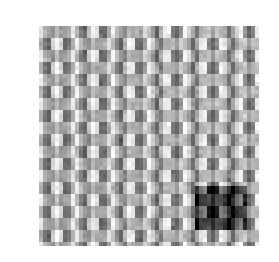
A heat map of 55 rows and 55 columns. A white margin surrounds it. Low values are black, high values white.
Stripes running up and down repeat 12 times from left to right. In the bottom right lies a patch that is lower than the rest. The bottom right is the ninth with the lowest average.
